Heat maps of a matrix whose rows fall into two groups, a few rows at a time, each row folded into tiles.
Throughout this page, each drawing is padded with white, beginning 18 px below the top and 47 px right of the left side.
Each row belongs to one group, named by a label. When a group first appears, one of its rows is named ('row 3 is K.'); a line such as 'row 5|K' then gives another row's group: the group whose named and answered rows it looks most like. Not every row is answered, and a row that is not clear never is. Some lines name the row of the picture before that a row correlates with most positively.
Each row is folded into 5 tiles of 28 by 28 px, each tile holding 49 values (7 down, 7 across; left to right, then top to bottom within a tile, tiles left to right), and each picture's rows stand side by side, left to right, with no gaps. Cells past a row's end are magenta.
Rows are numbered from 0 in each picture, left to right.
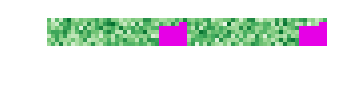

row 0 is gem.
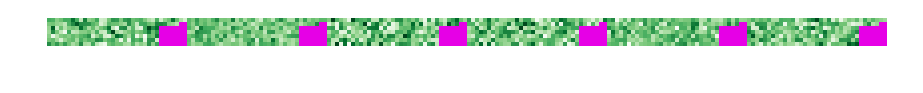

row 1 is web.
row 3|gem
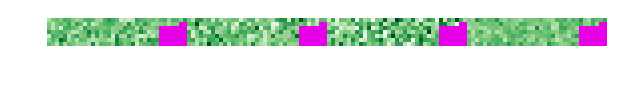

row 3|gem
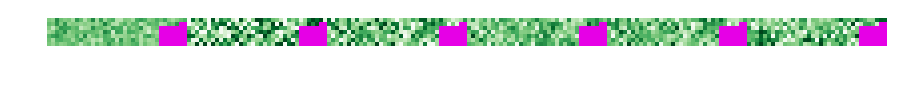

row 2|gem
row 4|gem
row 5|web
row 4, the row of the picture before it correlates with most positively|1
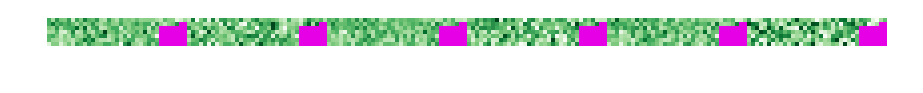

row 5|gem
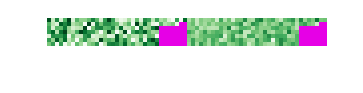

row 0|gem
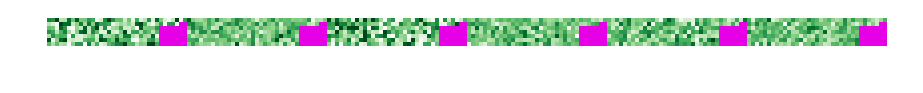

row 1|gem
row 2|web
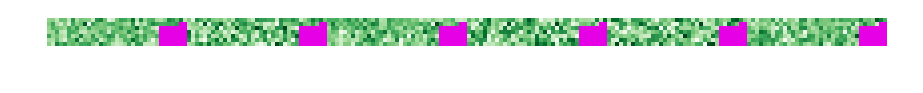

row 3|gem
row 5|web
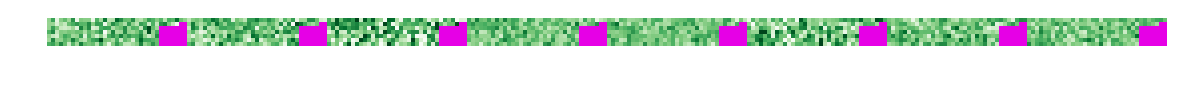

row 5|web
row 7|web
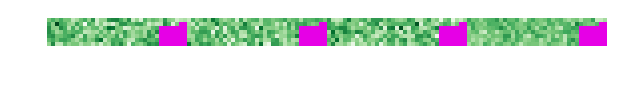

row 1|web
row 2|gem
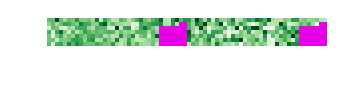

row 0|gem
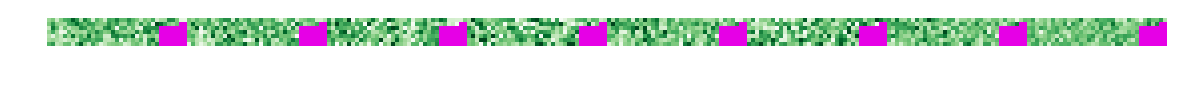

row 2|gem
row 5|web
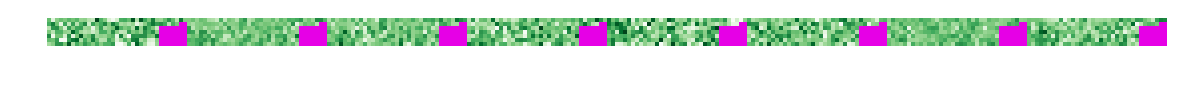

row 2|web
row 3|web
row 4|gem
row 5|gem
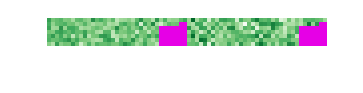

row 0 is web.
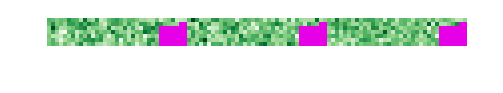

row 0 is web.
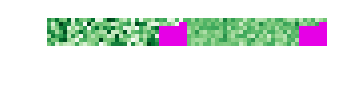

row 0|gem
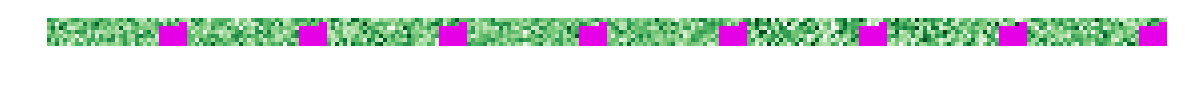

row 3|web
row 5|gem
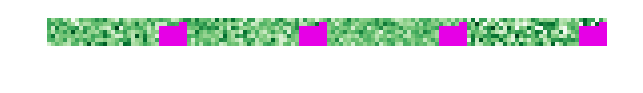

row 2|gem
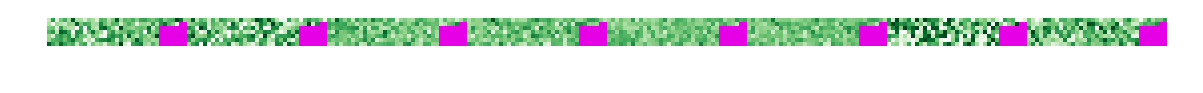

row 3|web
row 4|web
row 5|web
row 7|gem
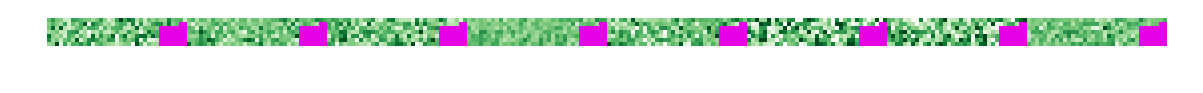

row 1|web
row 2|gem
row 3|web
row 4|web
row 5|gem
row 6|web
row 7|gem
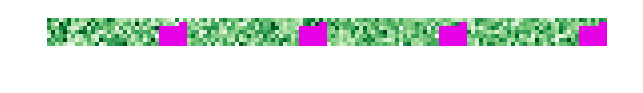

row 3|gem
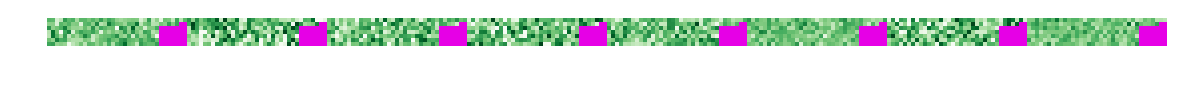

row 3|web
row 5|gem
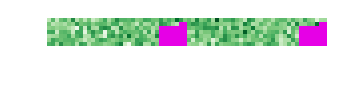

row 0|web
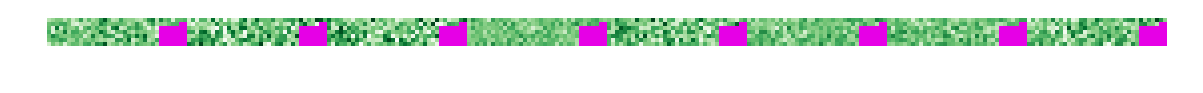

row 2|web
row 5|web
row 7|web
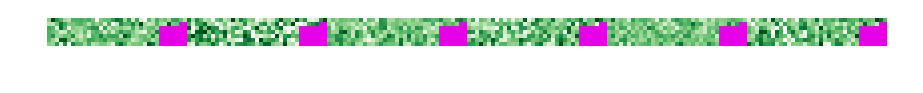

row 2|web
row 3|web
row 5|web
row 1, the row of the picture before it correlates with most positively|2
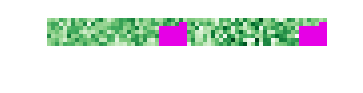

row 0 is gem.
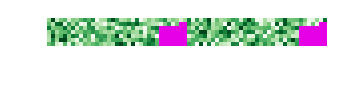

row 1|gem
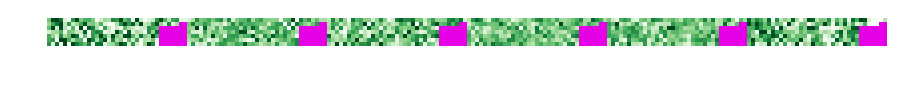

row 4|gem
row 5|gem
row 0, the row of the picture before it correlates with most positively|0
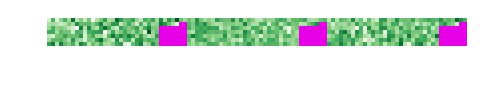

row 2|web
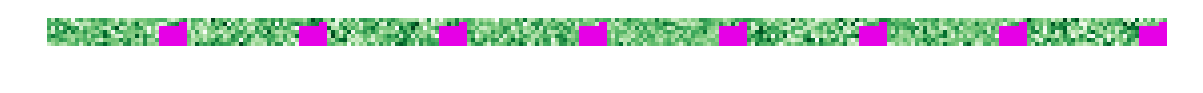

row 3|web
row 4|gem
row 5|web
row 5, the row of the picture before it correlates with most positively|1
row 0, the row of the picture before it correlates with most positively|1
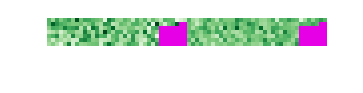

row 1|gem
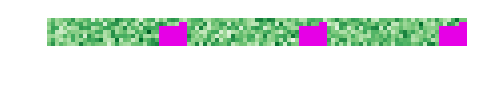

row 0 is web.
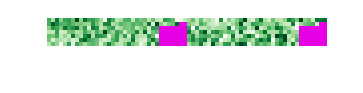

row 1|web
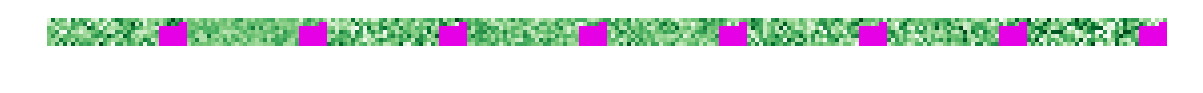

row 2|web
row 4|gem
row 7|gem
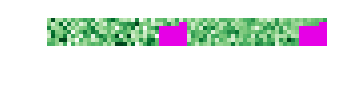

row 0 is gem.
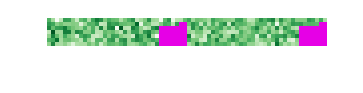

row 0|gem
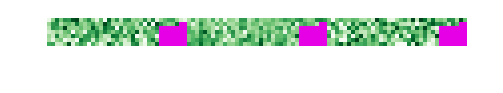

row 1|web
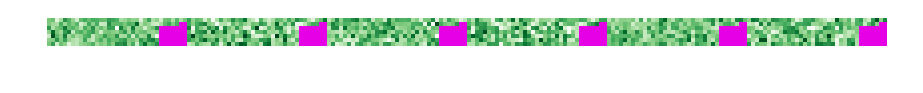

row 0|gem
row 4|web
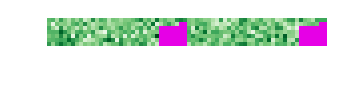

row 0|web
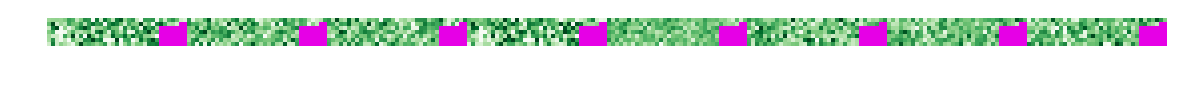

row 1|gem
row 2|gem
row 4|gem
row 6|web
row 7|web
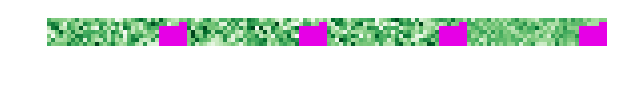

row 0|gem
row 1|gem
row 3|gem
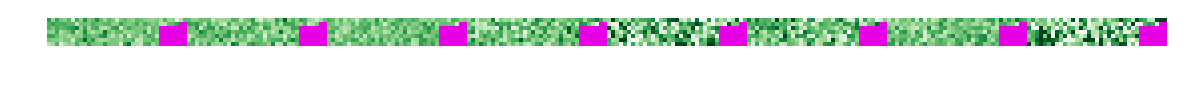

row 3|web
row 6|web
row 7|web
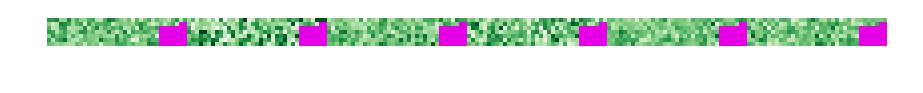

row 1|web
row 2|web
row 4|web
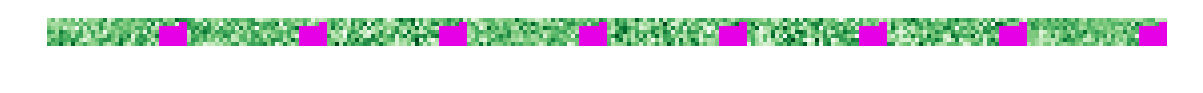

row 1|gem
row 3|gem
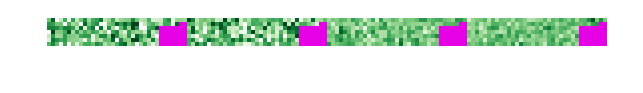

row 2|web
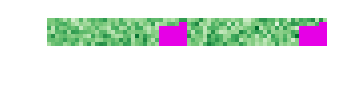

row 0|web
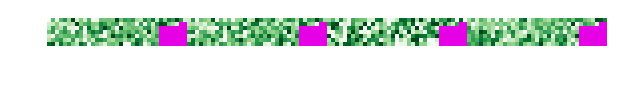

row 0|web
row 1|web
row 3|web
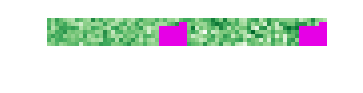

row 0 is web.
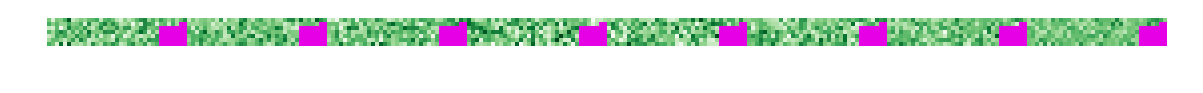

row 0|gem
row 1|web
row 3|gem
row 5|web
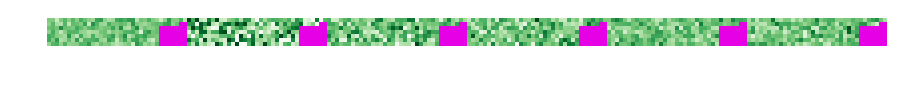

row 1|gem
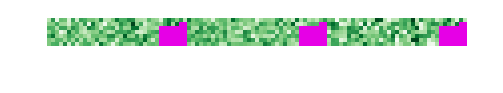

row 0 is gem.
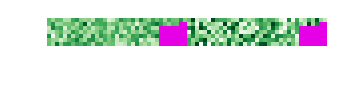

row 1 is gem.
